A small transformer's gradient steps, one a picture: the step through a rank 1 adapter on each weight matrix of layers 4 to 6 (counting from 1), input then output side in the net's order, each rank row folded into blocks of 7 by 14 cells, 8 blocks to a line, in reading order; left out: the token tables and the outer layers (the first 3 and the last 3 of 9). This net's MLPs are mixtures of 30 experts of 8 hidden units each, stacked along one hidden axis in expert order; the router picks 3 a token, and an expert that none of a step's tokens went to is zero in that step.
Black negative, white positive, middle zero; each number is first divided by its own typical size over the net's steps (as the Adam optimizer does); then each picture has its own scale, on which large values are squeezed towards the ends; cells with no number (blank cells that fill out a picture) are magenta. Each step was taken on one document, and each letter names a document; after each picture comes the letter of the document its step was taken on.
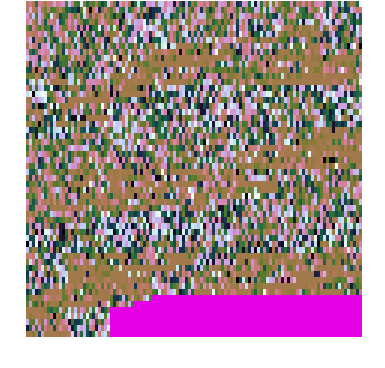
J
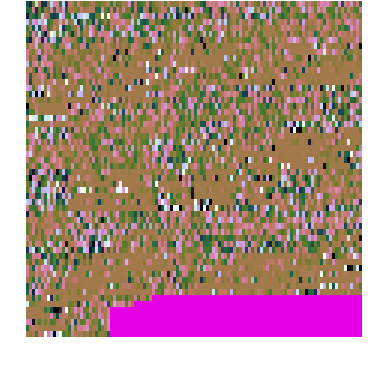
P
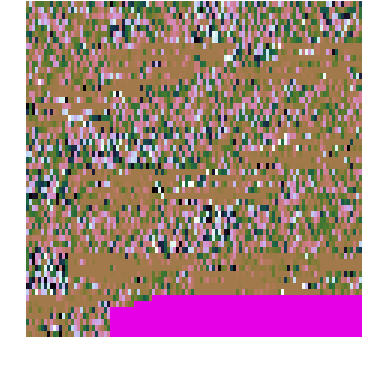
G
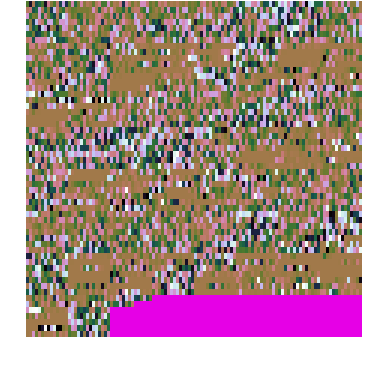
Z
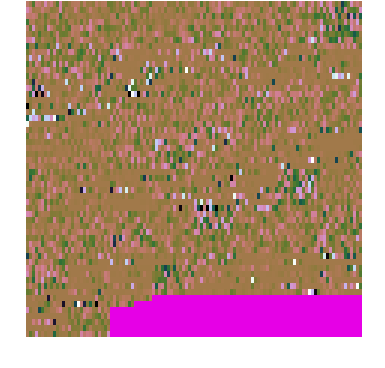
P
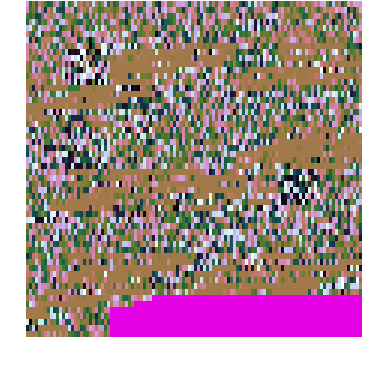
J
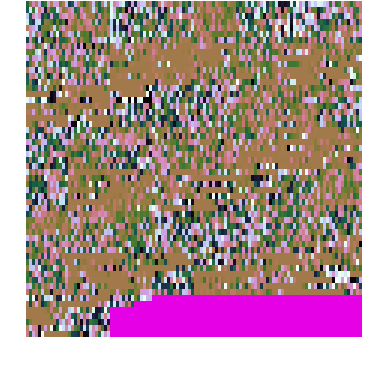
J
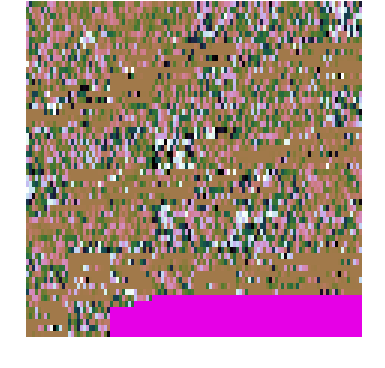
Z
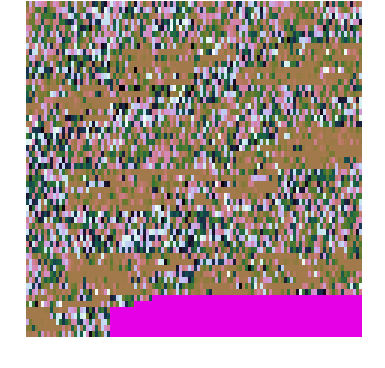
J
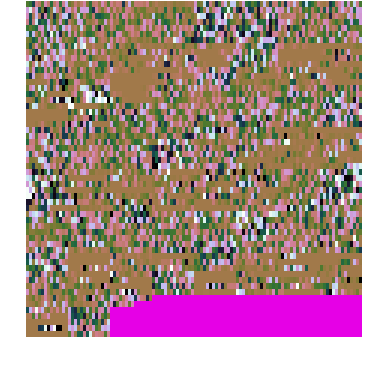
Z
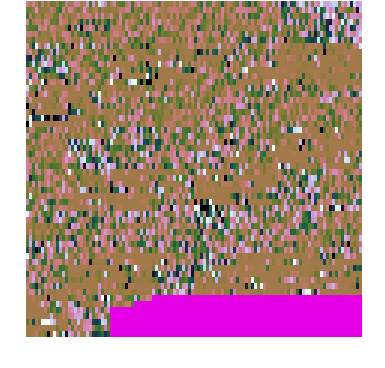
P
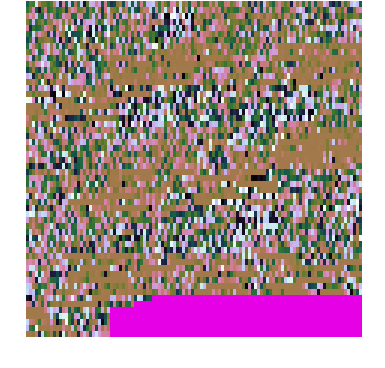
J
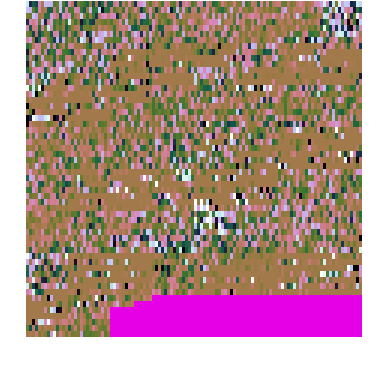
P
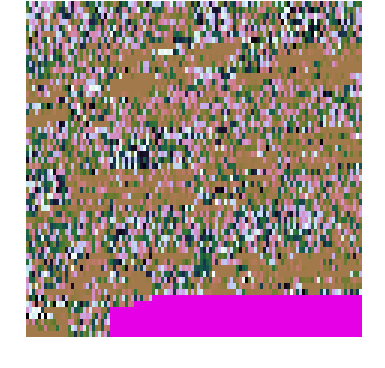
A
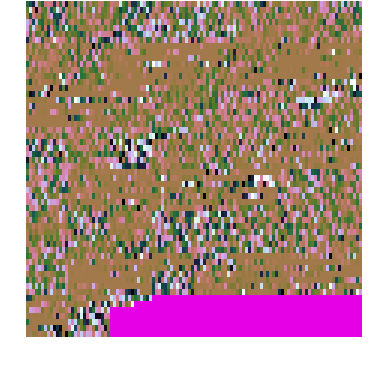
G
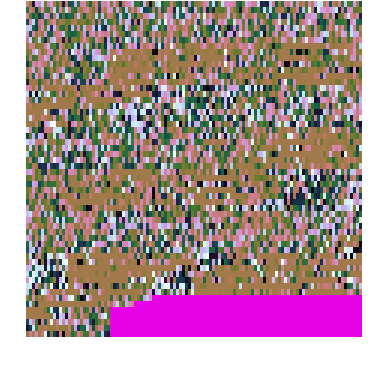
J
